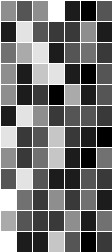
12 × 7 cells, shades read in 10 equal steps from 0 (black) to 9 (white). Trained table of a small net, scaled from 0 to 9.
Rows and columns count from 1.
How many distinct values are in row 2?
5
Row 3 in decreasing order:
8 6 4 4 3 2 1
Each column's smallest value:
1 1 1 0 1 0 0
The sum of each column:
61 47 45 51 30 22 27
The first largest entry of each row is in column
4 2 3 4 5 2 1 4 2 1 1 1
